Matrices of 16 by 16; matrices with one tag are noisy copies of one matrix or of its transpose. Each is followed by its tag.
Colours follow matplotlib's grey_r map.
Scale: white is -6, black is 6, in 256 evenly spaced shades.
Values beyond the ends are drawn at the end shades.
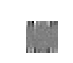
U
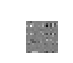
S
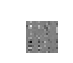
S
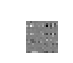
S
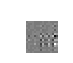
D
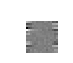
U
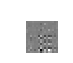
D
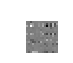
S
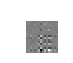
D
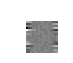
U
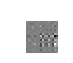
D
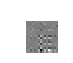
D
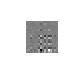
D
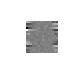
U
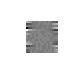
U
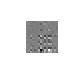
D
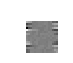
U
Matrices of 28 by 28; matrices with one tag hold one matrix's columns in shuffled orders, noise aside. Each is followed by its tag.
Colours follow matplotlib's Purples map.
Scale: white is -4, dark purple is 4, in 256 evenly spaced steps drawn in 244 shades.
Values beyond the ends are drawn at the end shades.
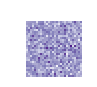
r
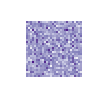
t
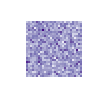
t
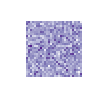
r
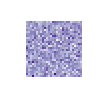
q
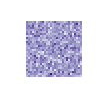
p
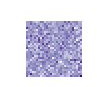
q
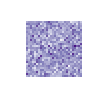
r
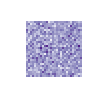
r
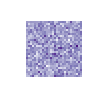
r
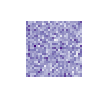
r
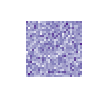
p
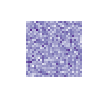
t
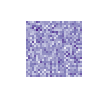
t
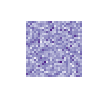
t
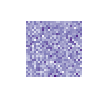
q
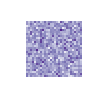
t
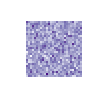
p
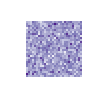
p
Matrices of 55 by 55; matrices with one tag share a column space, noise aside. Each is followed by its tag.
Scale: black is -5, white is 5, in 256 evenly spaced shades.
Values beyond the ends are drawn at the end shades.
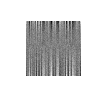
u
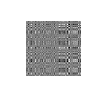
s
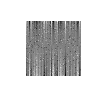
u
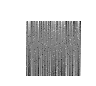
u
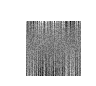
u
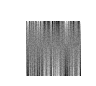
u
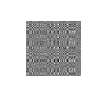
s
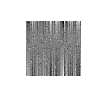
u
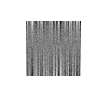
u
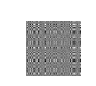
s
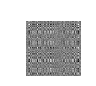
s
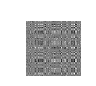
s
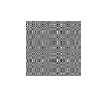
s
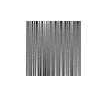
u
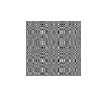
s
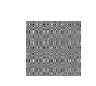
s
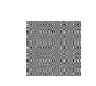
s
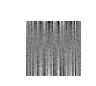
u
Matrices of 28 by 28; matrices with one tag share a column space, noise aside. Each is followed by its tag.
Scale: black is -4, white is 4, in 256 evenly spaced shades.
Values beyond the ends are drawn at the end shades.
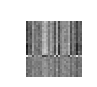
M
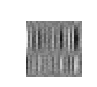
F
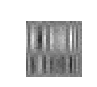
F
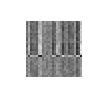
M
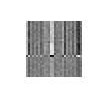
M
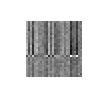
M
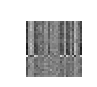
M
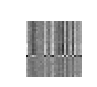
M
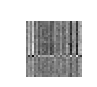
M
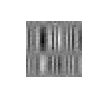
F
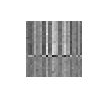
M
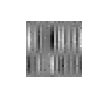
F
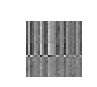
M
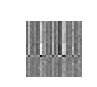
M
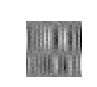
F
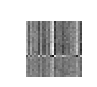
M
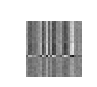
M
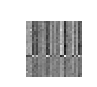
M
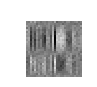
F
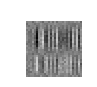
F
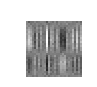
F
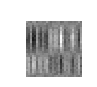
F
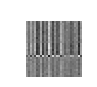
M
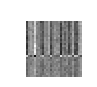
M
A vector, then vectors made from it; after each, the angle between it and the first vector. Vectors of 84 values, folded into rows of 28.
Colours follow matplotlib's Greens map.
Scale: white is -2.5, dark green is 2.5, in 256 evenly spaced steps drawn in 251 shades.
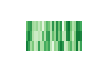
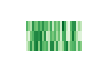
nearly opposite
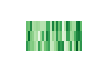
nearly parallel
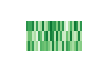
orthogonal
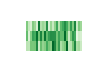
partly opposed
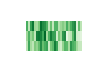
partly opposed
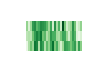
nearly opposite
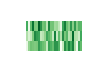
partly opposed
